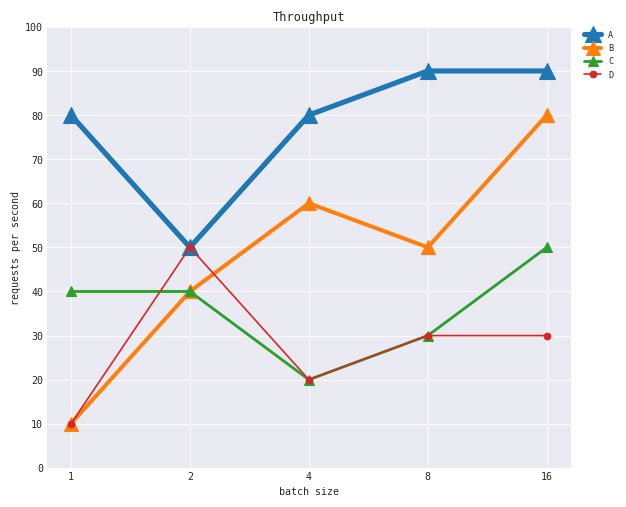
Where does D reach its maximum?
2
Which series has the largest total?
A
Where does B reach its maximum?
16
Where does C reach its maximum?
16
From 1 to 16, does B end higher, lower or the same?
higher
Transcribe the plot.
Title: Throughput
x-axis: batch size, ticks 1 2 4 8 16
y-axis: requests per second, ticks 0 10 20 30 40 50 60 70 80 90 100
Legend: A, B, C, D
Values:
A: 80 50 80 90 90
B: 10 40 60 50 80
C: 40 40 20 30 50
D: 10 50 20 30 30
